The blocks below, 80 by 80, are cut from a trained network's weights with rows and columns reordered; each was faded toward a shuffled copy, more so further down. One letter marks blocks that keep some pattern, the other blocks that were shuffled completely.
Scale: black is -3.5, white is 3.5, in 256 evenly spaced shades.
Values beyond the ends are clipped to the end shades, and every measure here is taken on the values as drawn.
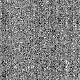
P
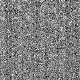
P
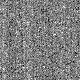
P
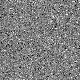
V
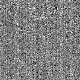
P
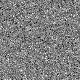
V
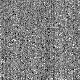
P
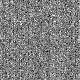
P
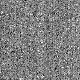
P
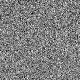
P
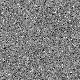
V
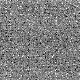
P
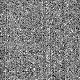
P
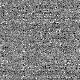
P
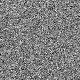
P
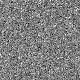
V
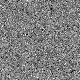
V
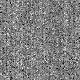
P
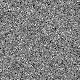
V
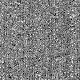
P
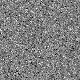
V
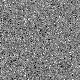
V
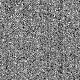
P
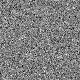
V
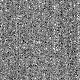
P
